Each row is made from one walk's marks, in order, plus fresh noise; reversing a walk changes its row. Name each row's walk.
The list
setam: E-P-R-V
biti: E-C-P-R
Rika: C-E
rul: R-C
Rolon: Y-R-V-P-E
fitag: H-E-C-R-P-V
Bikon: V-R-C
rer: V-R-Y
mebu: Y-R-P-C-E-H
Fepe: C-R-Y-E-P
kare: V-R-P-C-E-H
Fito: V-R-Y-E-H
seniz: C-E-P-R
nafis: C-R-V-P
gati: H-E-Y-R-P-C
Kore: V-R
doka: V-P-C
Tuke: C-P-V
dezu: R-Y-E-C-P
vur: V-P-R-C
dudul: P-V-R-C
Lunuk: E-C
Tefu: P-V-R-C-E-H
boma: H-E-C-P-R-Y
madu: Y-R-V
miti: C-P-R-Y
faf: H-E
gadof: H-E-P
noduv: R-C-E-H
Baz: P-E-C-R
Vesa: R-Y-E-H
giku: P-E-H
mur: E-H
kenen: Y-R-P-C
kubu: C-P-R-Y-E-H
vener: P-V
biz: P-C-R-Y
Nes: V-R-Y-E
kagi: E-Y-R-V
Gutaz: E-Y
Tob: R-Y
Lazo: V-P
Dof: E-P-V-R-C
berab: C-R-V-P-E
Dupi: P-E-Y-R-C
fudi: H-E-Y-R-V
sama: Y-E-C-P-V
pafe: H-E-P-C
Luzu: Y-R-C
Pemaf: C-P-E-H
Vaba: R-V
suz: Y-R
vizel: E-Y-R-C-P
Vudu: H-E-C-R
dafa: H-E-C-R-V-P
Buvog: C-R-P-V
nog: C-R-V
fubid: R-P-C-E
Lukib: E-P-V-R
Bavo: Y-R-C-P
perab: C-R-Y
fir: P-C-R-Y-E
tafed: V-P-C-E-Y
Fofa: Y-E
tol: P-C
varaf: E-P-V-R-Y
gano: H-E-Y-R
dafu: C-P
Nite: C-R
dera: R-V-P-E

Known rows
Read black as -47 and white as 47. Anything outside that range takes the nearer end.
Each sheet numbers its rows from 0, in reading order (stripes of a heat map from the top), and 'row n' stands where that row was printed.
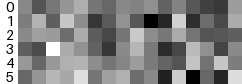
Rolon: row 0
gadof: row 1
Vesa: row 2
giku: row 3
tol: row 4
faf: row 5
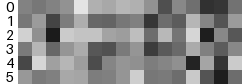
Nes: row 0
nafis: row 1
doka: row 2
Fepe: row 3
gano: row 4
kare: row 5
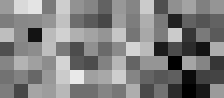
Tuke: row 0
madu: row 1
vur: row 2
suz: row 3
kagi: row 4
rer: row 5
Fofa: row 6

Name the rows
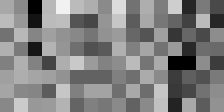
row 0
Bikon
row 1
Lunuk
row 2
boma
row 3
kenen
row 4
Tob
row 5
sama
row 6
dera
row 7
fitag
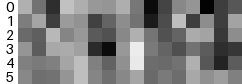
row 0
Lazo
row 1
dafa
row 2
Tefu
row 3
mur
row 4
Fito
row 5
dudul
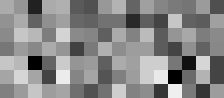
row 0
Dof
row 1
dafu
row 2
Buvog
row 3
Lukib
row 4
rul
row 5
Vaba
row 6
Pemaf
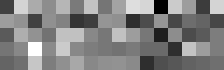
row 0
Nite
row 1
vizel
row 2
perab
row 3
vener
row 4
biz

